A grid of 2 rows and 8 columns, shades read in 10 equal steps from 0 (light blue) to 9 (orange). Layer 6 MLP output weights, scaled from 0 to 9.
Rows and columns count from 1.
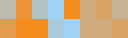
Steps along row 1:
up down down up down up down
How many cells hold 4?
1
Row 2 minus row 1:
4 1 7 1 -9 0 -1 2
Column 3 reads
2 9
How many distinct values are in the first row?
8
